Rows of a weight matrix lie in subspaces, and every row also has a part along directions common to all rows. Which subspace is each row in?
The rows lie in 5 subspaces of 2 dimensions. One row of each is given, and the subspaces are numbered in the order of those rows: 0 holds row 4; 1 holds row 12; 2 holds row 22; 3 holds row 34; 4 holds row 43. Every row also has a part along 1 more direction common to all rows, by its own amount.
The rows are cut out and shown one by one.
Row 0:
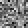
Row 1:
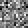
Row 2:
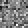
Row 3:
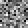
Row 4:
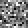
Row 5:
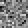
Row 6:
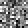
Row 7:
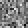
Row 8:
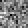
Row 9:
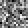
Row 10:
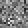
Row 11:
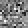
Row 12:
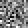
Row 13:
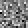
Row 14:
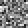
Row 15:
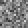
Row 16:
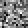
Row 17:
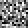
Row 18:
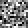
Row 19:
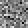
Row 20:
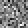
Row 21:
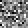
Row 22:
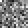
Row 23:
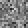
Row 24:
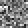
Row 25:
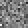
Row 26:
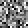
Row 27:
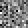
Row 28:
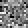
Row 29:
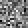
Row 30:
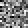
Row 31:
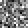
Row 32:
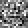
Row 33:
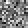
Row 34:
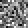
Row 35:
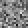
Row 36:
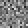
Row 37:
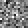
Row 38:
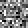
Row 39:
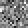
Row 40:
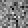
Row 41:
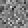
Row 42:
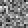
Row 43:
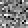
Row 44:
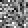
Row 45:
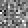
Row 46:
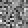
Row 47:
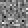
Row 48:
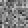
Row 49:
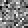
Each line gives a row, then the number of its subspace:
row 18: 0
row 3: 4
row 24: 4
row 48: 2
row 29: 1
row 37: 1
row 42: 4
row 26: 3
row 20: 3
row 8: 2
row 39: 1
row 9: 2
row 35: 2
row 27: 0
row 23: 3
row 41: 1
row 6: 3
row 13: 0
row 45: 0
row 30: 3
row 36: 3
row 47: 0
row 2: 1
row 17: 0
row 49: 1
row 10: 1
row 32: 0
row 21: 4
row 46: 1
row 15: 4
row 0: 3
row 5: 4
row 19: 4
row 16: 2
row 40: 2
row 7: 3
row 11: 0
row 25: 4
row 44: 3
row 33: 1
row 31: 2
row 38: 0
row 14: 4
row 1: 1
